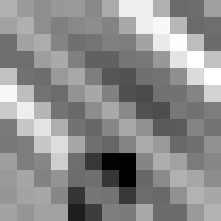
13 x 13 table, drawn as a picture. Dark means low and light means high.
Ninth with the lowest average: bottom middle. Mirror symmetry: none. Odd patch: lower, in the bottom middle. Grain: diagonal, down to the right.
